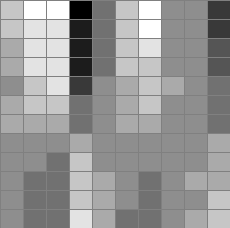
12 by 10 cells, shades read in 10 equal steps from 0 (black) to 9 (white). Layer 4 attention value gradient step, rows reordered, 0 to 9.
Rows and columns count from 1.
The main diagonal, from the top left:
7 8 8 1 5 6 6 5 5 6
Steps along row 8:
same same up down same same same same up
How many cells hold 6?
20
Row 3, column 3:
8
